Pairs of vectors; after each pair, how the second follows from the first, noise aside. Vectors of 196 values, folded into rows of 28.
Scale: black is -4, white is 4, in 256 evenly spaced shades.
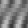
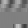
partly zeroed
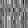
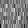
shuffled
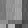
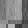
copied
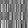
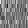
shuffled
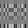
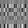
copied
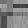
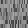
shuffled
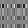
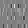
partly zeroed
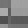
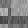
copied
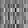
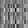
copied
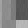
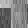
wrapped around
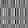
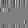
partly zeroed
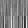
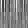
reversed
